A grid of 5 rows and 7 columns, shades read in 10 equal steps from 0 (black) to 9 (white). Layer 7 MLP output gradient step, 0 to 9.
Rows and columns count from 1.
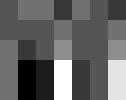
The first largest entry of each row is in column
2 4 4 4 4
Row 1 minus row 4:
-1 4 3 -7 2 0 -6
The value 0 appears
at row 4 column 2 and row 5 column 2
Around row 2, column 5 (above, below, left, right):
4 3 4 3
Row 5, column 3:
1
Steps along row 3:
down up up down same up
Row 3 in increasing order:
2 3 3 3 4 5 5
